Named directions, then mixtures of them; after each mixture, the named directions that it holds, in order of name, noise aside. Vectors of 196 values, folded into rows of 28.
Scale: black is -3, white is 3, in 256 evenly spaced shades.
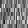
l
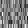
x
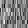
l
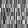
l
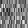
l, x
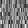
l, x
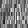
l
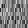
l, x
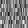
l, x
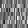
l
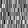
l, x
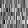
l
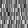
l, x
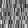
l, x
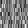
l, x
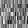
l, x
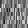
l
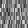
l, x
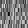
l, x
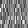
l, x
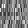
l, x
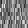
l, x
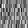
l, x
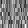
l, x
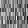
l, x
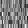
x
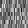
l, x
